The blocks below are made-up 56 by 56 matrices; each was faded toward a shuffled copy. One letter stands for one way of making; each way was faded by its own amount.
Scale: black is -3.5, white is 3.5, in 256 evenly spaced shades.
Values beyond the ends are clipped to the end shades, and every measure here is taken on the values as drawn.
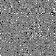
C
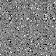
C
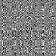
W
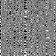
W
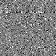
C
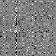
W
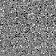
C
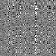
W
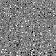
C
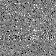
C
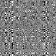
W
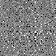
C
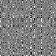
W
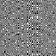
W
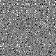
C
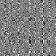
W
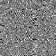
C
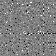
C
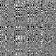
W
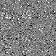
C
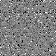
C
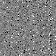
C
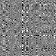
W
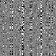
W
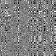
W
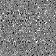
C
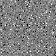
C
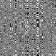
W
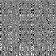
W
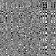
W
